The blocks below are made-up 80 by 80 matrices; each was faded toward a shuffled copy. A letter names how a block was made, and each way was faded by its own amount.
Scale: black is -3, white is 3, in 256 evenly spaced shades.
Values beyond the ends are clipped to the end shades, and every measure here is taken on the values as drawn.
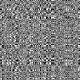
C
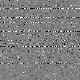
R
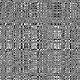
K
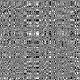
K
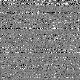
R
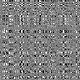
K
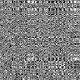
C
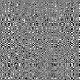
K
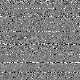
R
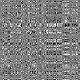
K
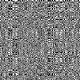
C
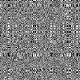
C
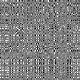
K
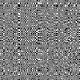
K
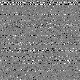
R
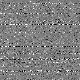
R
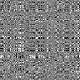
K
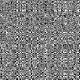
C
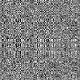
C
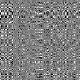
K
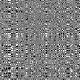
K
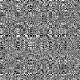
C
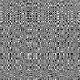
K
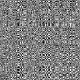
C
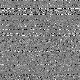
R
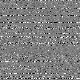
R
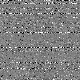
R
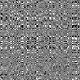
K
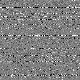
R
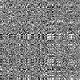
C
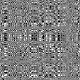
K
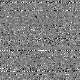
R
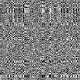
C
